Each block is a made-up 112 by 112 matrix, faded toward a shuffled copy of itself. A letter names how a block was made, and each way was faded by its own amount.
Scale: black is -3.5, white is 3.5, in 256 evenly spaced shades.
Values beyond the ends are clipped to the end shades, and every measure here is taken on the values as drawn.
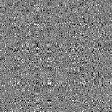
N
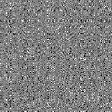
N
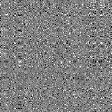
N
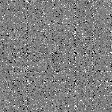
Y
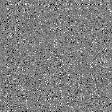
Y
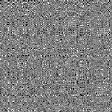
N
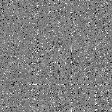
Y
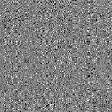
N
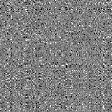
N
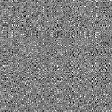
N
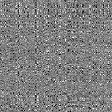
N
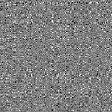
N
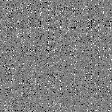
Y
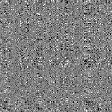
N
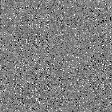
Y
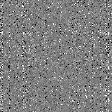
Y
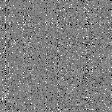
Y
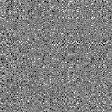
N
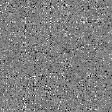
Y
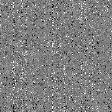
Y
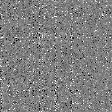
Y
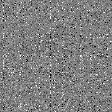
Y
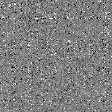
Y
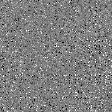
Y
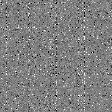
Y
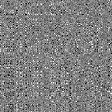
N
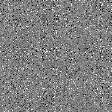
Y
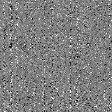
Y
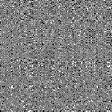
N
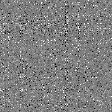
Y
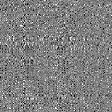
N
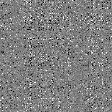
Y
